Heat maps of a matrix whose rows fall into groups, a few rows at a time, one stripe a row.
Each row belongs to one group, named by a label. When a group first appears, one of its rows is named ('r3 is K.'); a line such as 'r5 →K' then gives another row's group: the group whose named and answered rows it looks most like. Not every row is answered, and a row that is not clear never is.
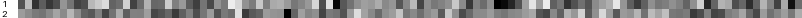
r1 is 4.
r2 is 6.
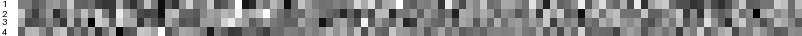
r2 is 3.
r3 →3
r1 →6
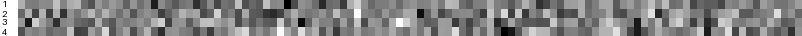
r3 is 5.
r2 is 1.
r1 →6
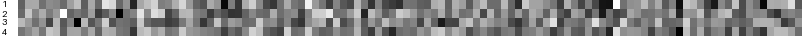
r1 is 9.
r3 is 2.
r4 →9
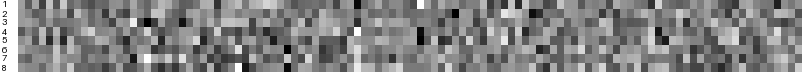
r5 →1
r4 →1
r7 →9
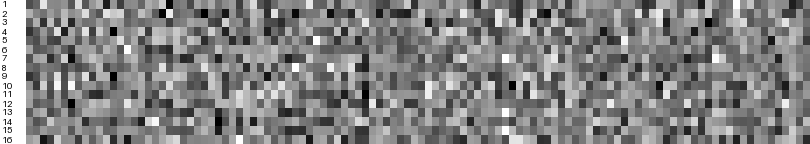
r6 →3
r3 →1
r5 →9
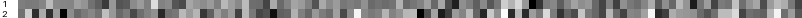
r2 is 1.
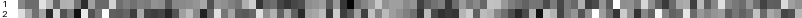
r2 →2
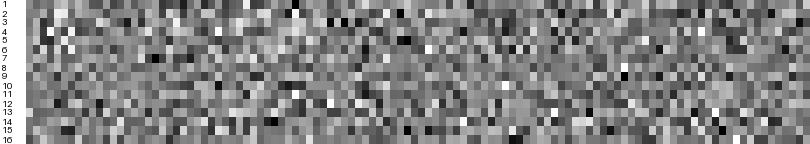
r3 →4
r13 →3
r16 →4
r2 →9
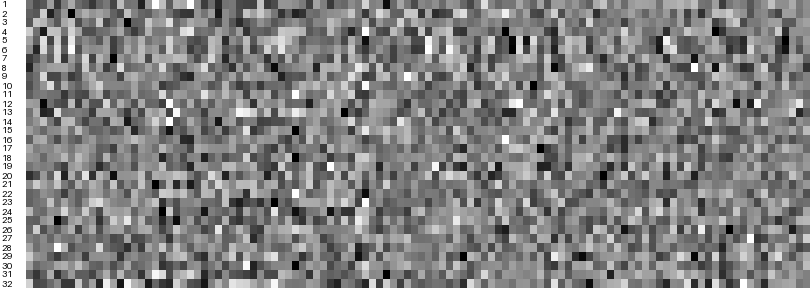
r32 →3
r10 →1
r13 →4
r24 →6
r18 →6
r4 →5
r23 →1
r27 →6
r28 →4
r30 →6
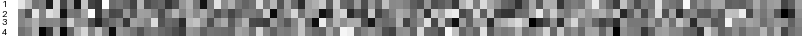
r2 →4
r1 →2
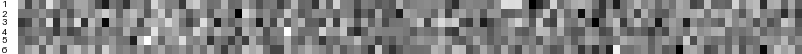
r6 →9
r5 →9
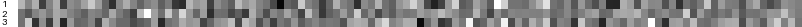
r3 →1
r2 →9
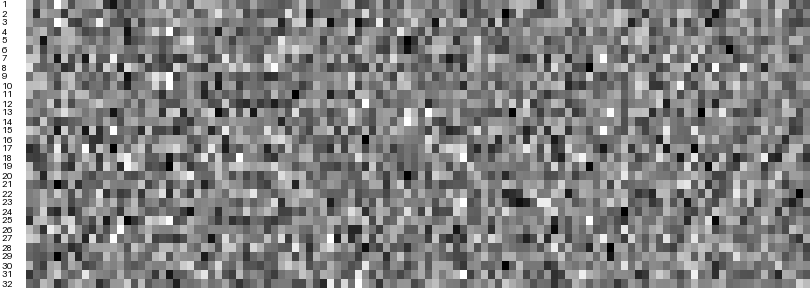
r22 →4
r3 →4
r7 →2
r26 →5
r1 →4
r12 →1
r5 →5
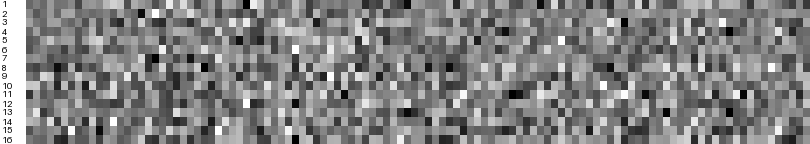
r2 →9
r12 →6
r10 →2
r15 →5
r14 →2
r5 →1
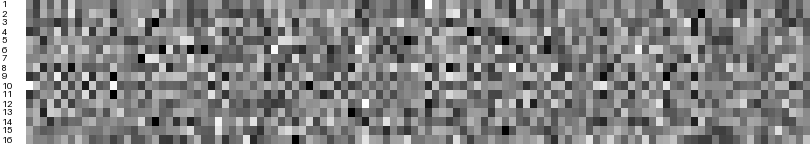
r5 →5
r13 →5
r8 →1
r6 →6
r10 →2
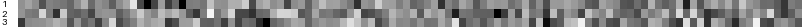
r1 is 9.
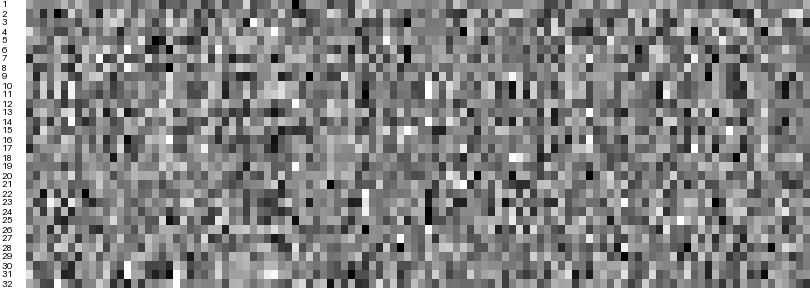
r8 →3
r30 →3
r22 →1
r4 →3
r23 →5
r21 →4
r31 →3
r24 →1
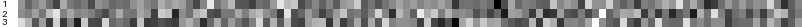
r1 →5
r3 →2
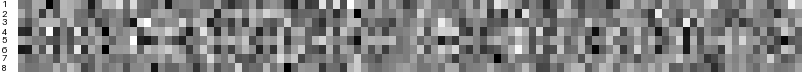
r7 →5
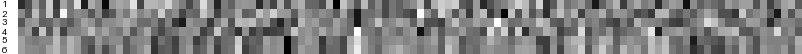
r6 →6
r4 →1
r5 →6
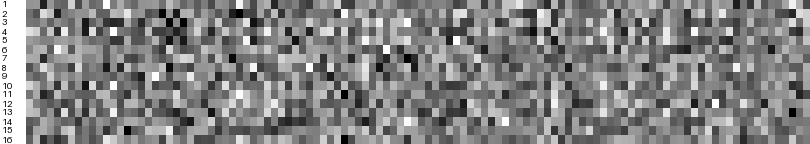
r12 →3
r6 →9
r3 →6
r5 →6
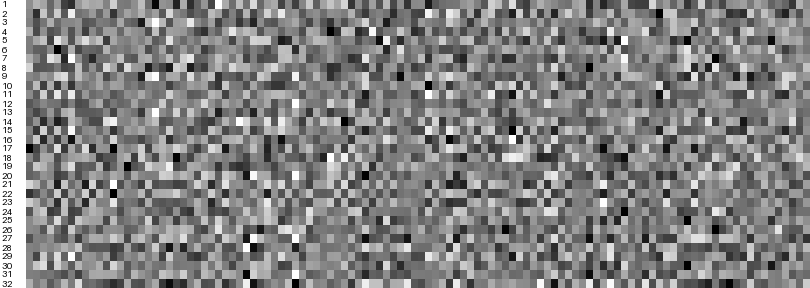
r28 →6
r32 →6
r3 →9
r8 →3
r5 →9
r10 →1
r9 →9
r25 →9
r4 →3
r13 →9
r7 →5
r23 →2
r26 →5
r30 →9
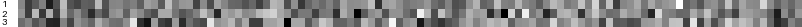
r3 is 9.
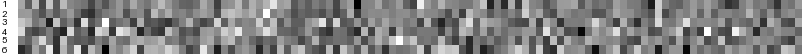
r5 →5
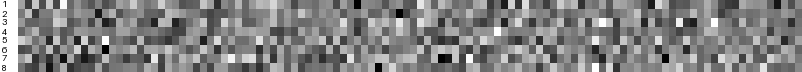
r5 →2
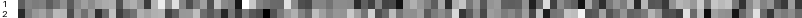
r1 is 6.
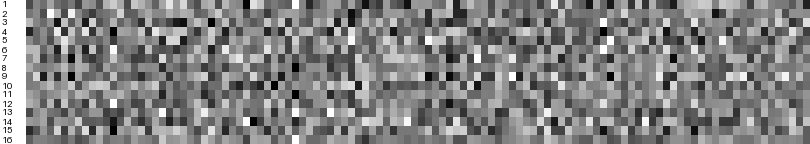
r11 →6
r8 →6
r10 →1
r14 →6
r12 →2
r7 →1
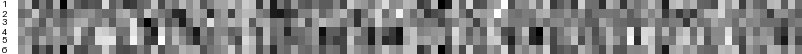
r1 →1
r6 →1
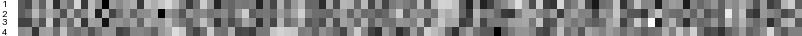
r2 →4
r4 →5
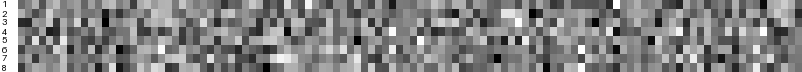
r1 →9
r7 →5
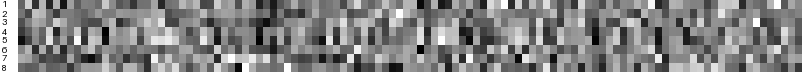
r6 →1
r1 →1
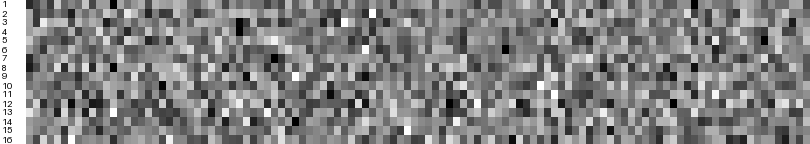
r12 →1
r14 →6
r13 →2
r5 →3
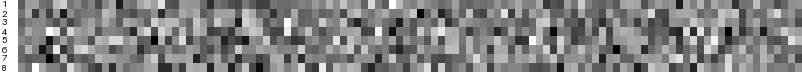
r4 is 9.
